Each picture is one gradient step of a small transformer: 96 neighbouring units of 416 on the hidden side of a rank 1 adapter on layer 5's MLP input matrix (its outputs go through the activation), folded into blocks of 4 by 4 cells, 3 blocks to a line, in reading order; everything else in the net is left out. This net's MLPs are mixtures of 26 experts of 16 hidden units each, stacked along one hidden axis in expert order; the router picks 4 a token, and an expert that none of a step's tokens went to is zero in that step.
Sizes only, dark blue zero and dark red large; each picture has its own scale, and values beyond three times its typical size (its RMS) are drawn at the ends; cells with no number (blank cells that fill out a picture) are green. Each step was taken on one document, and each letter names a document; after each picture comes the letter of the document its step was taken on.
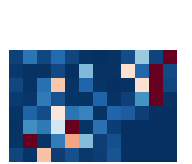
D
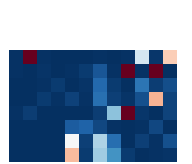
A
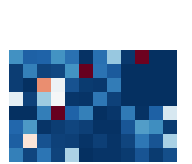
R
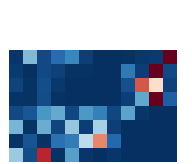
D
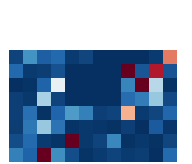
D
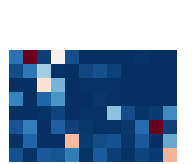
R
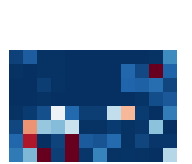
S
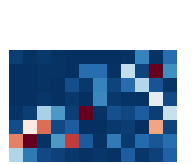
S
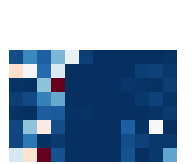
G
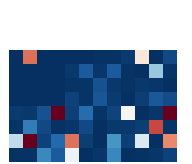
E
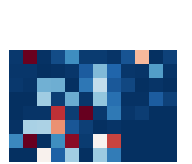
E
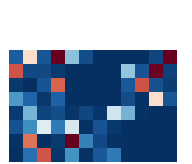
D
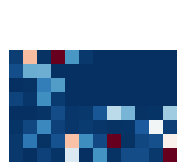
R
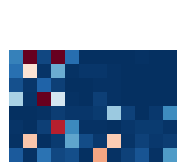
R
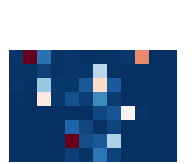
E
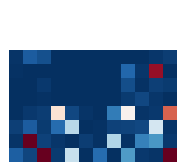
S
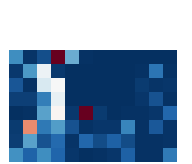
G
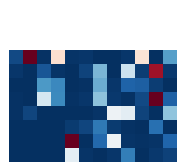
A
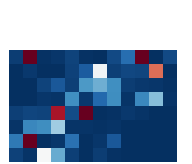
E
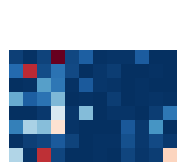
G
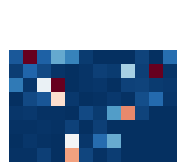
D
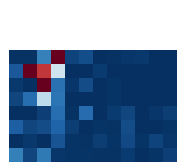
G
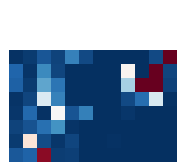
D
